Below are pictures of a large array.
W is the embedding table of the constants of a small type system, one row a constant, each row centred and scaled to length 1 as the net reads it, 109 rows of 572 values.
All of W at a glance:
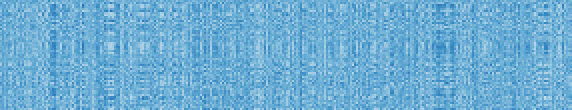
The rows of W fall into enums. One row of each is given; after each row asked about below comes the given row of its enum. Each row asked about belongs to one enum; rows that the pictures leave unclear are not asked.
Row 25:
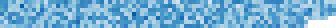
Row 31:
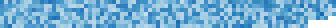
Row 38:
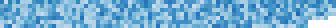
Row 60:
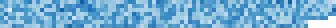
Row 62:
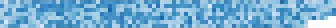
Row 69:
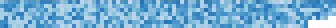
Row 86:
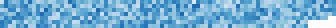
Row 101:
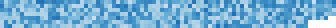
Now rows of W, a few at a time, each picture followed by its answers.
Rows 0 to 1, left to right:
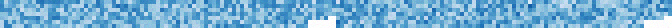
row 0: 101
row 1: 86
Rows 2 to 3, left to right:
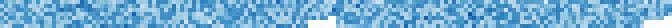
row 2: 60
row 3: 25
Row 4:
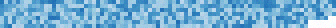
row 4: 31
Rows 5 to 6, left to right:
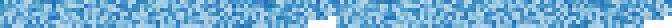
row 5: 31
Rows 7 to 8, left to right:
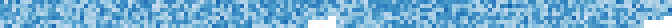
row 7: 38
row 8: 62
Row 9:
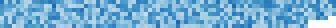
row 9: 31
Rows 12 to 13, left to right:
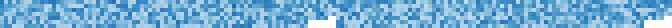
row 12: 31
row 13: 69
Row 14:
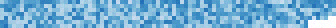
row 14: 69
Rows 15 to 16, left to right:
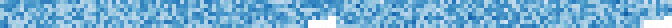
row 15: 69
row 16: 25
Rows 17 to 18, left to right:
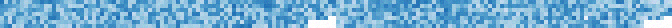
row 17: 31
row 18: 62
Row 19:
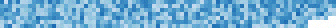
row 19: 38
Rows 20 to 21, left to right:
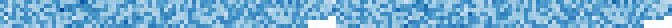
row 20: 60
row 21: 60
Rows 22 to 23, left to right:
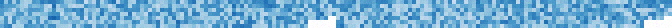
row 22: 31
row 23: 69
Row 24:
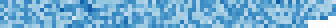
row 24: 60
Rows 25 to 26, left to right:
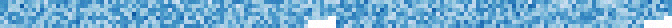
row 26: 86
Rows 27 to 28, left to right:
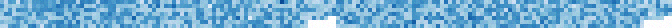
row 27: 62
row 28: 25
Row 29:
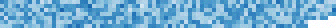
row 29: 60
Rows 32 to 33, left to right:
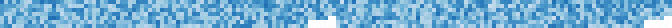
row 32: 31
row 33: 38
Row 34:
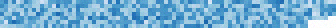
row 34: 25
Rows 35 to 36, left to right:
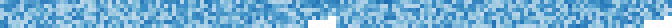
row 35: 69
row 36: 31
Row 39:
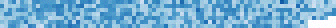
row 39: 62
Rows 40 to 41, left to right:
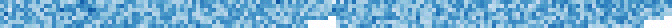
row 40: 60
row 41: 38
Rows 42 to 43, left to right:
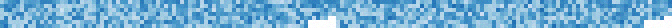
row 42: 69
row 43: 101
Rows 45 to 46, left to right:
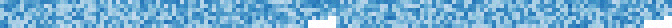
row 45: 69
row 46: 31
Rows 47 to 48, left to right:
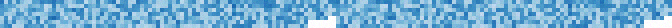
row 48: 31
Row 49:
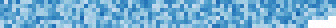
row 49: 38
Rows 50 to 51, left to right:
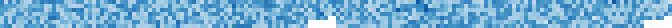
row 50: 31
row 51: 60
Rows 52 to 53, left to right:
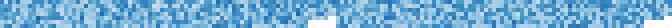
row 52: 38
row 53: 31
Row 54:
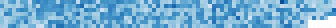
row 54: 62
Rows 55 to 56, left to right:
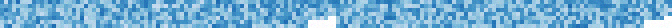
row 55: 38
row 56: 31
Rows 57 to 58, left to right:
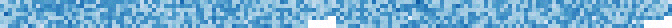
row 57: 62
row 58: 60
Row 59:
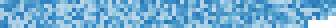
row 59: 69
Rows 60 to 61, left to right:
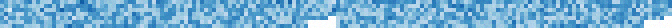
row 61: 101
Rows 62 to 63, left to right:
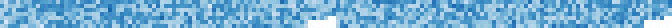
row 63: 101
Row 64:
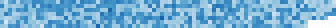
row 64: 62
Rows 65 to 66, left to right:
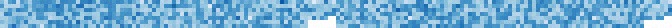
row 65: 62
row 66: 60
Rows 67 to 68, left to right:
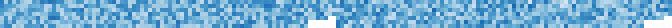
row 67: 31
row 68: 86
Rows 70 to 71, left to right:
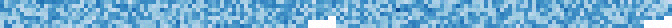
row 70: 101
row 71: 60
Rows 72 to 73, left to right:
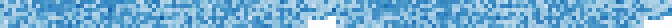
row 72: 62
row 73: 62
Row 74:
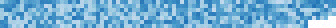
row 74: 69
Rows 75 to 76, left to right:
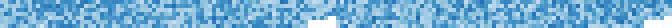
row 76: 38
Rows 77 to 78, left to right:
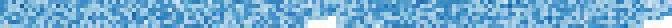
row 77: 25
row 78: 62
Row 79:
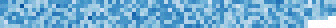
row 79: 25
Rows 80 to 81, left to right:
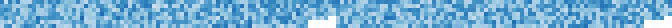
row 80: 38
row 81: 31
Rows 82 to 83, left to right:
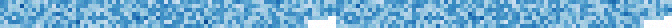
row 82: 25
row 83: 25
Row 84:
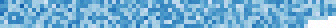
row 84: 25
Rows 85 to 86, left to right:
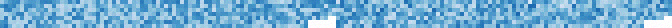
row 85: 69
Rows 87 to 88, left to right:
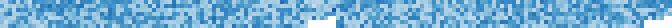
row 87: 62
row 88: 69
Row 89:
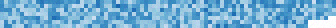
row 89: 101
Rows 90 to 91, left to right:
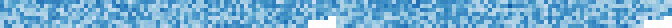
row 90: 101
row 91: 62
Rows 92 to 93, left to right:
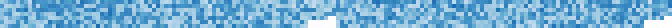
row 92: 62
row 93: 101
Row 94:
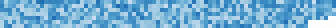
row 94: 101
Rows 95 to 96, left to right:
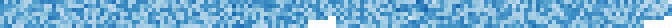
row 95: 31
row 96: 60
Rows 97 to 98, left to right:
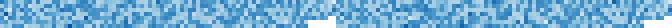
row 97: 60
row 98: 60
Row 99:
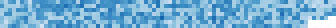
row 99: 62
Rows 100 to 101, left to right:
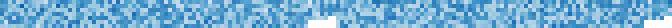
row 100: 25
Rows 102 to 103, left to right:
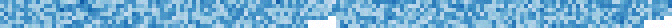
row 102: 60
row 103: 101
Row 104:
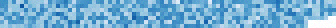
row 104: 25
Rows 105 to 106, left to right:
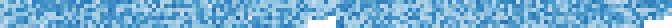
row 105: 62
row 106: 69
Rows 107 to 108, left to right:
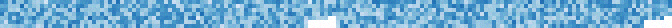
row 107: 25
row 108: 101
